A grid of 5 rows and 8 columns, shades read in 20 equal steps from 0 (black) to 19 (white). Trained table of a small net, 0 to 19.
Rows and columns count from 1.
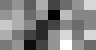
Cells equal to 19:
1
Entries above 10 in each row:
4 4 2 4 4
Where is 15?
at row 3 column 1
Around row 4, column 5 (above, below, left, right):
5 11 3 16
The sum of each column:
57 57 31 35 32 67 49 60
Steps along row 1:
up down up down up up up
